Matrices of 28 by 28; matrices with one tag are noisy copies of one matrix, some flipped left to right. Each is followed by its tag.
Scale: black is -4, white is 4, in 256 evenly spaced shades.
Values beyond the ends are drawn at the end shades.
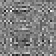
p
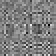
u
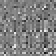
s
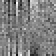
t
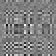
u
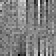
t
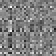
s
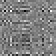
p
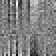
t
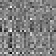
s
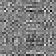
p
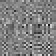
u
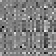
s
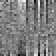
t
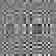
u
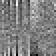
t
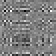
p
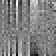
t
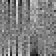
t
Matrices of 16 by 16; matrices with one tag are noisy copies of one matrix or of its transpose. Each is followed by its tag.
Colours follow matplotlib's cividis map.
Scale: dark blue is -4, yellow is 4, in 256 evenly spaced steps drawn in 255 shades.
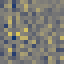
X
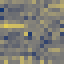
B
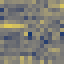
B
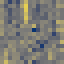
B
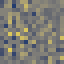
X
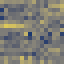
B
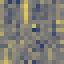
B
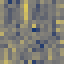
B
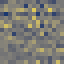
X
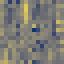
B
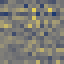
X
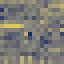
B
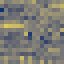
B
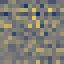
X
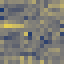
B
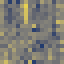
B
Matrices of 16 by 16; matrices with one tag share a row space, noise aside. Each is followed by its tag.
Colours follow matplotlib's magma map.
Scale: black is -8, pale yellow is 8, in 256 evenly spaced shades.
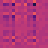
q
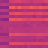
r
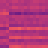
r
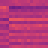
r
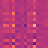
q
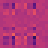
q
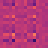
q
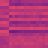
r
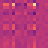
q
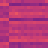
r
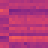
r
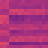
r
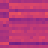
r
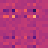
q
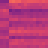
r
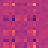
q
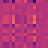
q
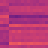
r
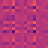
q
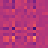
q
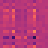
q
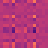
q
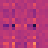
q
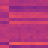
r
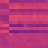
r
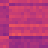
r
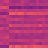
r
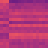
r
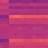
r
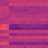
r
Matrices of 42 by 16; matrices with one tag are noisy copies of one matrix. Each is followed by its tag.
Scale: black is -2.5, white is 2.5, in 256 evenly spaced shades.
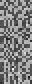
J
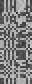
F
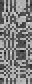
F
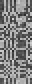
F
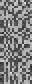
J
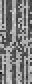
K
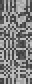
F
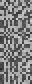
J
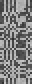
F
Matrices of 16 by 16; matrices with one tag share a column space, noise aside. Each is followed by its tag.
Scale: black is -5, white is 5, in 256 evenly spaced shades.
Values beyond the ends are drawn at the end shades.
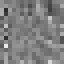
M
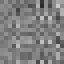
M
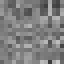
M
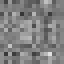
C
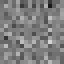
M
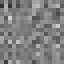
M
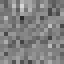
M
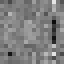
C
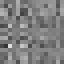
M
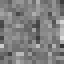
C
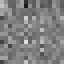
M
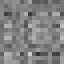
C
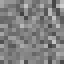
M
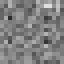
M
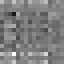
C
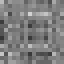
C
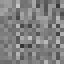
M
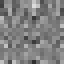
M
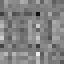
C
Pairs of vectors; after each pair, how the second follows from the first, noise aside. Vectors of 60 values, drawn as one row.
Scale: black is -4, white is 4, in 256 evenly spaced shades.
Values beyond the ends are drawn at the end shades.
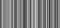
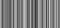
negated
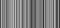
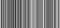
negated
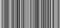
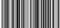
scaled up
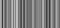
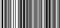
scaled up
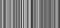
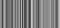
negated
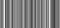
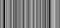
negated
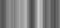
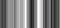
scaled up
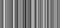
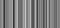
negated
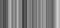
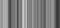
negated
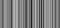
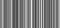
negated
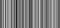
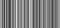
negated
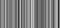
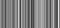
negated
